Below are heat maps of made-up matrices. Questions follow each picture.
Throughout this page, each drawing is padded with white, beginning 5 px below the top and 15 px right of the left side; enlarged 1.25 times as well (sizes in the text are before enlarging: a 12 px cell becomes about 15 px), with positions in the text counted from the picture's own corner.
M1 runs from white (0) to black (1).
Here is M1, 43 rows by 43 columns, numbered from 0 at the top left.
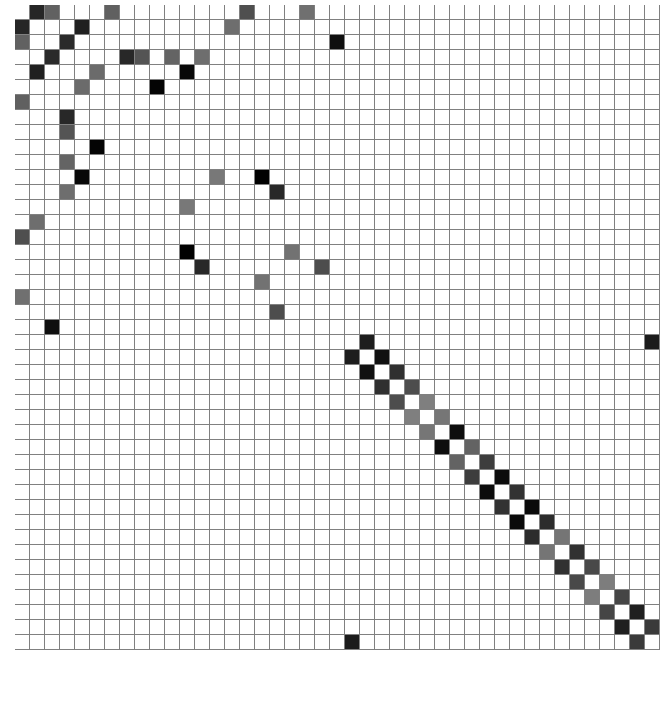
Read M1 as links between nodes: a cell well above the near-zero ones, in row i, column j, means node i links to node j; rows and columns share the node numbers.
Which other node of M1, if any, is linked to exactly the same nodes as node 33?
none
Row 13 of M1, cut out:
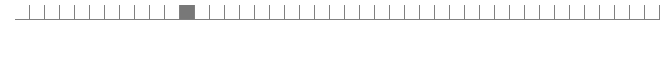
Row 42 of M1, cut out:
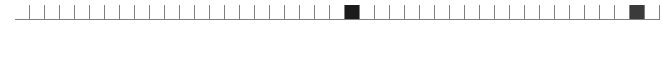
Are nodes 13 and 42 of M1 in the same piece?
no
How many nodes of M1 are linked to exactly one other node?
12
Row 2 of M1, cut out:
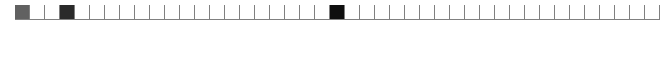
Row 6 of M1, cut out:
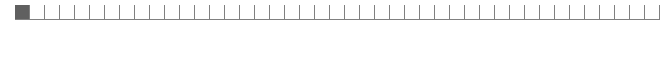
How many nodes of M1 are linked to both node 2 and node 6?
1
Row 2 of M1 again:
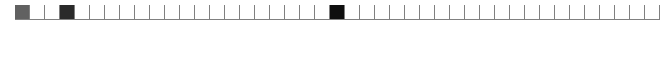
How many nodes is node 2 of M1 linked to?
3
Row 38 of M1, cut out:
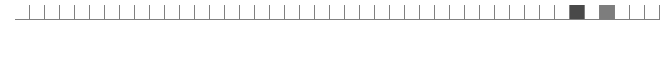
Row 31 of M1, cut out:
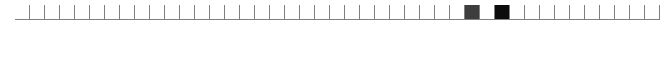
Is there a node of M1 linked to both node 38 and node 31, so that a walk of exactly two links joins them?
no
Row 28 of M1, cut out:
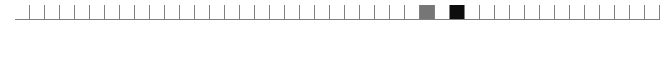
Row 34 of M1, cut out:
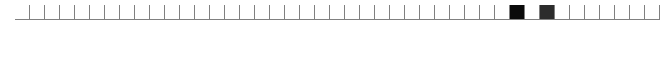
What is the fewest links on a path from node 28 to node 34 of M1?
6
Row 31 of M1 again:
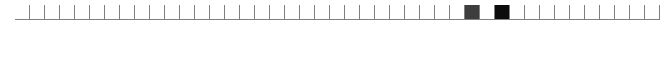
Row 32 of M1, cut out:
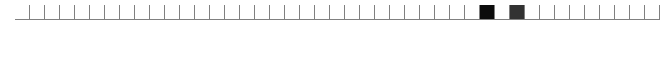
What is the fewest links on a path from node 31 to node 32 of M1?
1
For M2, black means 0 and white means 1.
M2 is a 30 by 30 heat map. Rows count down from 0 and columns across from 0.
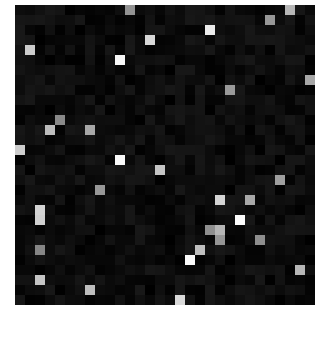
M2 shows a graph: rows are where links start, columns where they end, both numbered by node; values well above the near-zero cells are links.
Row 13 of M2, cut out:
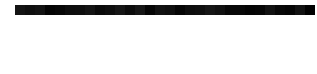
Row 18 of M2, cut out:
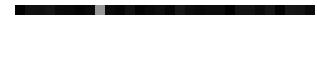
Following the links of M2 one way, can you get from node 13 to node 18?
no
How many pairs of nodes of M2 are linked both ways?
0
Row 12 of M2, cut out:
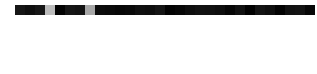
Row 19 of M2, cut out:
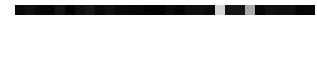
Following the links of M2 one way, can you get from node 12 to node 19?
yes
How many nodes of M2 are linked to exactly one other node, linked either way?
3
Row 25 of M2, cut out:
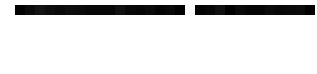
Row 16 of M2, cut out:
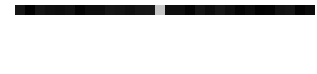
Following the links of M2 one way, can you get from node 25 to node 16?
yes
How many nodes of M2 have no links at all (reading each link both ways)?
2
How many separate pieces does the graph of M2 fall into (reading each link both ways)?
4
